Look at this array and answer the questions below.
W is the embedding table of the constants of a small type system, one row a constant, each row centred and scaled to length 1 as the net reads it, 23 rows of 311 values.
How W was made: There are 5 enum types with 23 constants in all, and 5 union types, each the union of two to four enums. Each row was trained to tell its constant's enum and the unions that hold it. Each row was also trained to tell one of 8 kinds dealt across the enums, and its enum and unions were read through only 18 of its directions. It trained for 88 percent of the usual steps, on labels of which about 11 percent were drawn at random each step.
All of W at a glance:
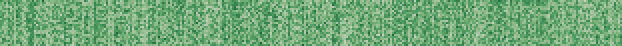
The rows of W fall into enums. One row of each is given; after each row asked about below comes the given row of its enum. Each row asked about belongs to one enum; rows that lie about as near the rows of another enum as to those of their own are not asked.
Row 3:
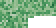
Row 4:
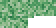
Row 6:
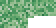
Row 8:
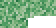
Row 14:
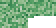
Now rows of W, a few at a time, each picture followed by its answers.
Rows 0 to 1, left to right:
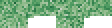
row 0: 6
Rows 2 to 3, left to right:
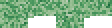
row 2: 6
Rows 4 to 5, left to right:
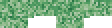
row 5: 8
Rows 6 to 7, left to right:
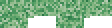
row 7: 3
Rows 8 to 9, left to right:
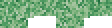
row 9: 4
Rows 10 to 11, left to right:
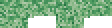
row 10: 6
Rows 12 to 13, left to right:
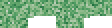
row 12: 8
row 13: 14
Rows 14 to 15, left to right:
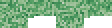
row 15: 6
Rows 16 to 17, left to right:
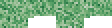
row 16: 8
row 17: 14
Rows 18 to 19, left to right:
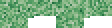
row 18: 14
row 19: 4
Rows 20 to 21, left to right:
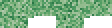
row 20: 4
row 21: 8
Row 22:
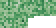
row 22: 14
